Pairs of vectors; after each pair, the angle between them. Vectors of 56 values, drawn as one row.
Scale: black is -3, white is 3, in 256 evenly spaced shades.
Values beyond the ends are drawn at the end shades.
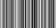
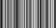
nearly opposite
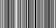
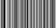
partly opposed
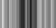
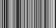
orthogonal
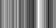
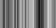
nearly opposite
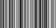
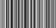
orthogonal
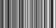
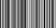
partly aligned
